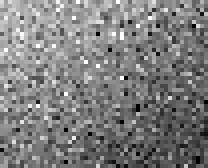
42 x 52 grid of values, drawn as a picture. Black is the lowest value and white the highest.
No single row or column stands out from its neighbours. The grain is fine, like static. The top left is the ninth with the highest average. Values rise toward the top left.
